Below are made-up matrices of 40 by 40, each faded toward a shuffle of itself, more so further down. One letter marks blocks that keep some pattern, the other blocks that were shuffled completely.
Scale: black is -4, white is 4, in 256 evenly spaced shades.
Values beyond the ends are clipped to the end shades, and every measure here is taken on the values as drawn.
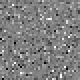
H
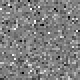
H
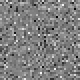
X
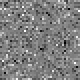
X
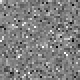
H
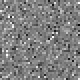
H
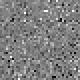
X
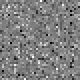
X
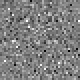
X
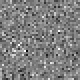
X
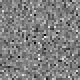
H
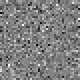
X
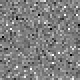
H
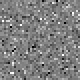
H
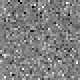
H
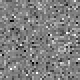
X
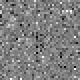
X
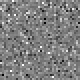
H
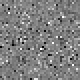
X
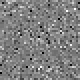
X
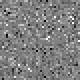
X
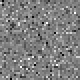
H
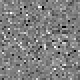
X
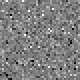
H
